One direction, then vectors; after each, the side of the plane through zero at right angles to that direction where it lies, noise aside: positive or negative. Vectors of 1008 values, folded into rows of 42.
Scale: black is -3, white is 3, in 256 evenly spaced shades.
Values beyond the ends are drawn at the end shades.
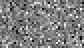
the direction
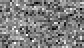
negative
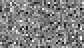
negative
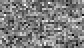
negative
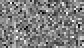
negative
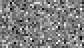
positive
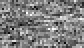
positive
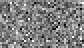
negative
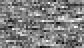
negative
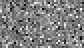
positive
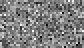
negative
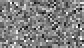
negative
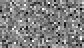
negative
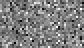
positive
